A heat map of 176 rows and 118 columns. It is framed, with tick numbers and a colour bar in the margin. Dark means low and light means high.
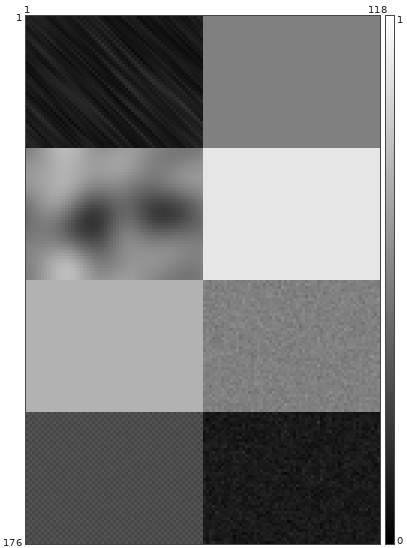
It is made of 4 by 2 panels. Panel 1,1: very low, slanting down to the right, faint in contrast. Panel 1,2: middling, flat. Panel 2,1: middling, smooth, strong in contrast. Panel 2,2: very high, flat. Panel 3,1: high, flat. Panel 3,2: middling, fine-grained, faint in contrast. Panel 4,1: low, checkered, faint in contrast. Panel 4,2: very low, fine-grained, faint in contrast.
